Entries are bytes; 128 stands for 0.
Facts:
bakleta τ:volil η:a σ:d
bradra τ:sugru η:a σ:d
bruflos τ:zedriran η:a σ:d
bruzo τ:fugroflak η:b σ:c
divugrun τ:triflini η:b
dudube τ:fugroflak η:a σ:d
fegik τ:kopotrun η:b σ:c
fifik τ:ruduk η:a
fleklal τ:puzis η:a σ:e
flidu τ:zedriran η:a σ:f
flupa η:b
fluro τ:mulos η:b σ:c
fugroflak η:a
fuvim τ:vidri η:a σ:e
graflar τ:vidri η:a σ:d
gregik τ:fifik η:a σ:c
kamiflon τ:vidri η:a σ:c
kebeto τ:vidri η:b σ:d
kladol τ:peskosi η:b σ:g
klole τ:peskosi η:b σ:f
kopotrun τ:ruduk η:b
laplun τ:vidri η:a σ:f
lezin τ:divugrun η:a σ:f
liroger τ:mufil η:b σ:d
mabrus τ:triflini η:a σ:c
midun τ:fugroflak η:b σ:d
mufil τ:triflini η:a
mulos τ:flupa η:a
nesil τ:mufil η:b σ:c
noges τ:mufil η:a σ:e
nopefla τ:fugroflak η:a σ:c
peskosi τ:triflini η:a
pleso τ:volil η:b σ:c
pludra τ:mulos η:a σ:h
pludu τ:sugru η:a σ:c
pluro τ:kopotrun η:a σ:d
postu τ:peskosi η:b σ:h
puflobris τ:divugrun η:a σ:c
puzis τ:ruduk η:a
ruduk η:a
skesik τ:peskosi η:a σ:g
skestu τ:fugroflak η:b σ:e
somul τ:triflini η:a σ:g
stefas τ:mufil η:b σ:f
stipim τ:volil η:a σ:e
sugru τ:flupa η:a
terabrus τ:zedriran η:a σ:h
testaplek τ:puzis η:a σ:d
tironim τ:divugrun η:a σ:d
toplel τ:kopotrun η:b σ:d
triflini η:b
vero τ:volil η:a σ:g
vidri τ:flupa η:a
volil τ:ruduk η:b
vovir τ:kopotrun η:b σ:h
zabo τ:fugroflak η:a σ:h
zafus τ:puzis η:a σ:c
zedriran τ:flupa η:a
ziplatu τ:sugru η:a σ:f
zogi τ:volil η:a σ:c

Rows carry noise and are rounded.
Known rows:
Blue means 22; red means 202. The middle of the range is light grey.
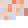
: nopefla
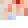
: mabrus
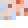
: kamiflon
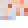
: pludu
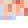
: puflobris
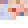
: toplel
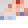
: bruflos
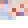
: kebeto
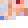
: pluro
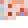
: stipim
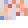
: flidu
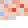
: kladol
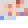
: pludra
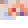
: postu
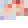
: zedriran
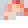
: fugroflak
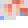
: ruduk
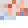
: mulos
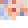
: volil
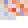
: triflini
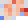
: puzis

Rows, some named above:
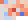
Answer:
postu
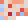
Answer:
stipim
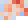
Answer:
fugroflak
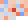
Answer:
bruzo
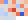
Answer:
midun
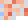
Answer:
vero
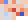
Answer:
skestu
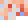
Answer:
lezin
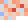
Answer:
kladol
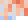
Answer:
puflobris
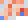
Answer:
fleklal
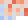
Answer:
gregik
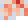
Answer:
skesik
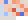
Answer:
flupa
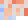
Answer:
zogi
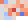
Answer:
postu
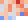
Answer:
tironim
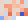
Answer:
zabo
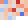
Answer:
nesil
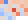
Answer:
fluro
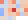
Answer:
pleso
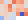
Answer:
dudube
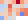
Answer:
testaplek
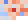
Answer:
kopotrun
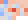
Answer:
fegik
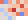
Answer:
liroger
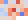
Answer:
vovir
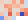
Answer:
zabo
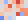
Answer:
fuvim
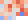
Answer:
noges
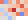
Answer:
liroger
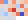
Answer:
midun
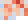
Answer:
skesik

